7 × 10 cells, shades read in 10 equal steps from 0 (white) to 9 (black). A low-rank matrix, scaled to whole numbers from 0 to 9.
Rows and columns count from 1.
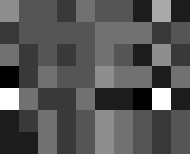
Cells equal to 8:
10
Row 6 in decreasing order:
8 7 7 7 6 6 6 5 5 4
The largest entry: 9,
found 2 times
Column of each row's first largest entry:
8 1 8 1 8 1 1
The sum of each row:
59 59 61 60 57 61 62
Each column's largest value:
9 8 7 7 6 8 8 9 8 8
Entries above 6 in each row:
3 2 4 3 6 4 4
